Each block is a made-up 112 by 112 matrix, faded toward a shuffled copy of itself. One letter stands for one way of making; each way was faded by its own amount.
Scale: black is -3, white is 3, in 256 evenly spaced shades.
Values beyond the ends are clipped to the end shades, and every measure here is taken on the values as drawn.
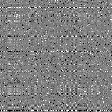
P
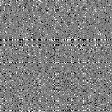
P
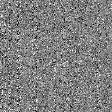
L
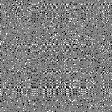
P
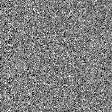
L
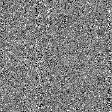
L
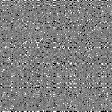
P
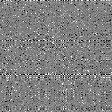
P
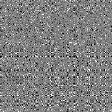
P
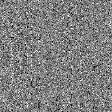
L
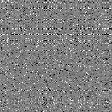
P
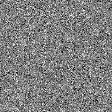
L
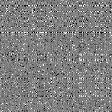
P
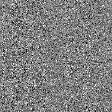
L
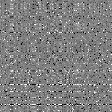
P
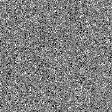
L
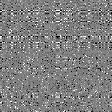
P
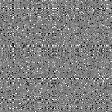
P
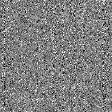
L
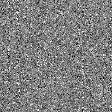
L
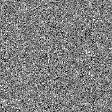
L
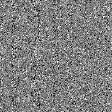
L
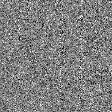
L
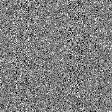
L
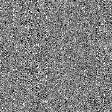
L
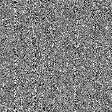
L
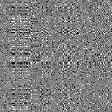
P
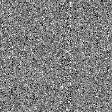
L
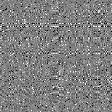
P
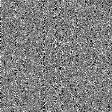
L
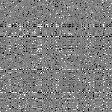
P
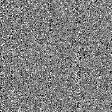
L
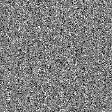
L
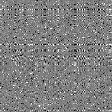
P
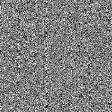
L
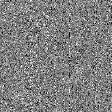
L
